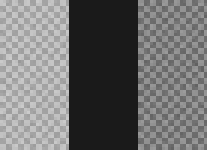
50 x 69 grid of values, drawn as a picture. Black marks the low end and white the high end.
It is made of 1 by 3 panels. Panel 1,1: high, checkered. Panel 1,2: very low, flat. Panel 1,3: middling, checkered.
